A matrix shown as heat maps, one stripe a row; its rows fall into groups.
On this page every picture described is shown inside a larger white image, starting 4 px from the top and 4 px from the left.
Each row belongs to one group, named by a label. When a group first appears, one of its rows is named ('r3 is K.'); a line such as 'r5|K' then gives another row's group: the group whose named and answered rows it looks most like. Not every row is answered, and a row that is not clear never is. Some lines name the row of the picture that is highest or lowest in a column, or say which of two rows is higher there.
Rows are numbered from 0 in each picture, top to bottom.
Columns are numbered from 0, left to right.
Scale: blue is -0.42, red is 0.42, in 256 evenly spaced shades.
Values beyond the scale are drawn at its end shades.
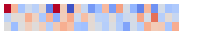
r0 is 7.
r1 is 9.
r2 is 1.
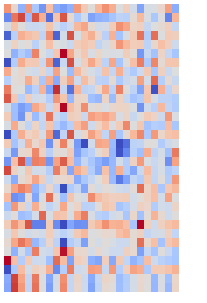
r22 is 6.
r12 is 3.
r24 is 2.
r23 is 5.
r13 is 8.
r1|6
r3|9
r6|9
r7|7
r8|9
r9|7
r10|7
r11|5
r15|1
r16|1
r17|6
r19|1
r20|2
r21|3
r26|2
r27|5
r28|7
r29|9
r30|6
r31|6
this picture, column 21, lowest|9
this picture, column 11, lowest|15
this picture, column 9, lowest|9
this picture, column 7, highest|9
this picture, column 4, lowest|24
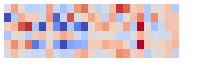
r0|8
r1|9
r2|2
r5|8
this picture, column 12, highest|1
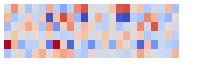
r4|7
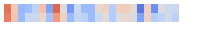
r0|7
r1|7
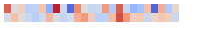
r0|7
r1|8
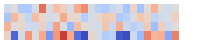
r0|5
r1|6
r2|7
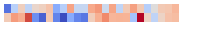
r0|9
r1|2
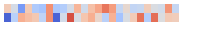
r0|3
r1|9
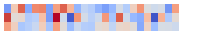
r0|6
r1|7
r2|7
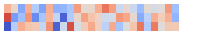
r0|3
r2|9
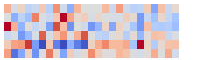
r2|7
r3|5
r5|3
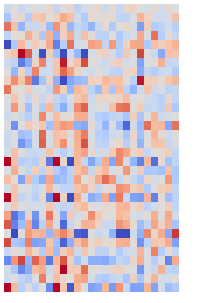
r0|9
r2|7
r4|9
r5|2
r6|5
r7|5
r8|2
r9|7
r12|5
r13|1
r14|5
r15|5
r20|8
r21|7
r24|3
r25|1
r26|3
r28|6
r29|5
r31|7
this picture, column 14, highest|19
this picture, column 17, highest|11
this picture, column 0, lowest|4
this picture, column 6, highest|23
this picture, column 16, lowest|25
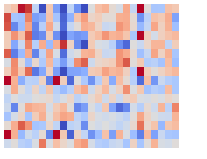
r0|2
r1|3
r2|3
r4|1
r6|8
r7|2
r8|7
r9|8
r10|9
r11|1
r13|2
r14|7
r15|5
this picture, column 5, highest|15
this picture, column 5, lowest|0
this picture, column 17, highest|6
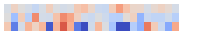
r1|5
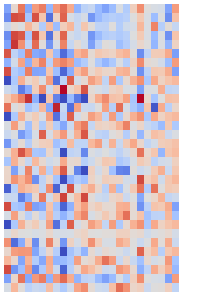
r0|6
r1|6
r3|6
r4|6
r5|3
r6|6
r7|3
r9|5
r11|7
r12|9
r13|8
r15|9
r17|6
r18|1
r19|2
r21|5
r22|3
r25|8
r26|3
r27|2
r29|3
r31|8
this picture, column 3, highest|10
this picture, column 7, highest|11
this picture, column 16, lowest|18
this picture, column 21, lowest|11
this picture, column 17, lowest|18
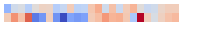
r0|9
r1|2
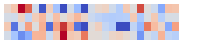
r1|5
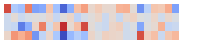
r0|3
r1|9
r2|5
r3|2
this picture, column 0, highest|0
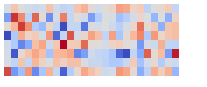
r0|8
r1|6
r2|2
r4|5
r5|1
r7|3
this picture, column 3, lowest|4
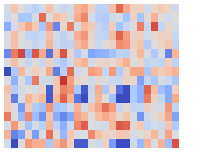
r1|5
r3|8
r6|8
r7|9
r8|5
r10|1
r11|3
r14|3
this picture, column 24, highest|15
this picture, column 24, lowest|12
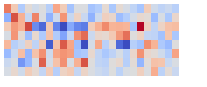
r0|7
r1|6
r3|8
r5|6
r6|5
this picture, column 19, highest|2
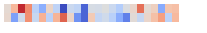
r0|2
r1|1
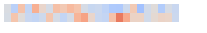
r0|5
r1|8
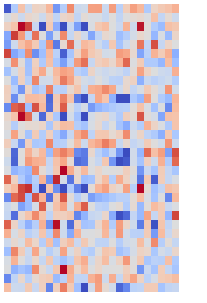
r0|9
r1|9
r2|2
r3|6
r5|3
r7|6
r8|5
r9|3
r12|2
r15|3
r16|1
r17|1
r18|5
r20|2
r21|6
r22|5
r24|7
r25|7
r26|9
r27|6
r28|8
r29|5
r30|9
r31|1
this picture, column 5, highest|22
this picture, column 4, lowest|5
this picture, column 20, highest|16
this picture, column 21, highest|4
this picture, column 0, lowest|0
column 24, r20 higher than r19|Yes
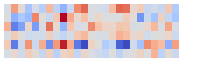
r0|8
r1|5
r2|3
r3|8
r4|1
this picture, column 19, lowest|1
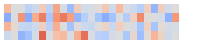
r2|7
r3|5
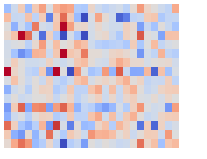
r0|6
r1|1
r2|5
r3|2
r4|5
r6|8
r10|9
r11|6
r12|9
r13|7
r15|2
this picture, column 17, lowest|1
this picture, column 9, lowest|7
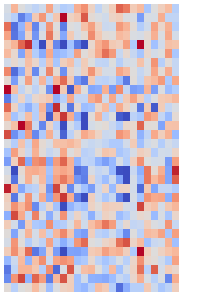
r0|8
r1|5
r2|3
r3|3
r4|2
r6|9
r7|3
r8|1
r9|7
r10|9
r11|7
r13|2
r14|3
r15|5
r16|6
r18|1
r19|1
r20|7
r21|1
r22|2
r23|6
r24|3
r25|1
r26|8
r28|6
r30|6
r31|1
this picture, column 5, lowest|4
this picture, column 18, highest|10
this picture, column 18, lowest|9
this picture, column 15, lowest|9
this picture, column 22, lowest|13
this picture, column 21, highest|29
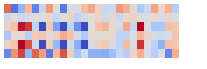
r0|3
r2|2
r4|2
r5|6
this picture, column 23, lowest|5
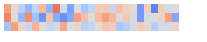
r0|7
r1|3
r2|6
